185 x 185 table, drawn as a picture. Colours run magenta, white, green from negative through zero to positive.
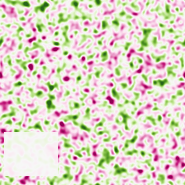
Stripes: none. Histogram: bell-shaped. Odd patch: calmer, in the bottom left. Grain: blotchy. Mirror symmetry: none. Slope: none. Calmest part: bottom left.
